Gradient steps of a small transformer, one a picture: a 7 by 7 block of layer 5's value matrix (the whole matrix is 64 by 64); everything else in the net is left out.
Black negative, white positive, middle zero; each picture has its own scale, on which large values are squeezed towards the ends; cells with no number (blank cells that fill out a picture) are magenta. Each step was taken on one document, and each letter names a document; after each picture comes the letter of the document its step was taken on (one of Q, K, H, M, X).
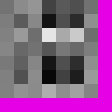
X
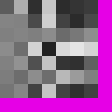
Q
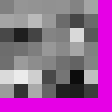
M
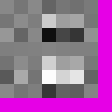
X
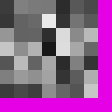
Q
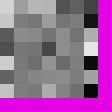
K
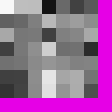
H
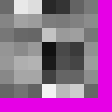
X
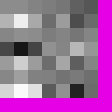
M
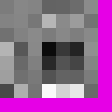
X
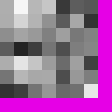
M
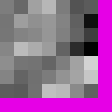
K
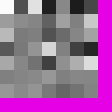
H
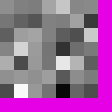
M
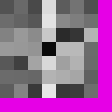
Q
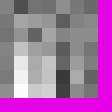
M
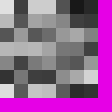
K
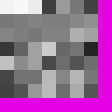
H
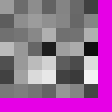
K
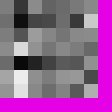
M
